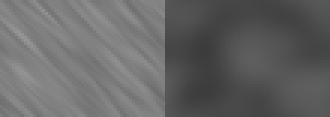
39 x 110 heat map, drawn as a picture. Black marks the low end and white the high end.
It is made of 1 by 2 panels. Panel 1,1: middling, slanting down to the right, faint in contrast. Panel 1,2: low, smooth, faint in contrast.
